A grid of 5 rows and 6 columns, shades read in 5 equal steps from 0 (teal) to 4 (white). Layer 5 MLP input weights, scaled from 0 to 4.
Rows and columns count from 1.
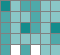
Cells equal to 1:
10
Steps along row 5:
up down up down same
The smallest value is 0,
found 3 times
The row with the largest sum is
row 5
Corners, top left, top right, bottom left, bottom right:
0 2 1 2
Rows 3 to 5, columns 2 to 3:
2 0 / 2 2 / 4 1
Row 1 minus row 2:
-1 0 -1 0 0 0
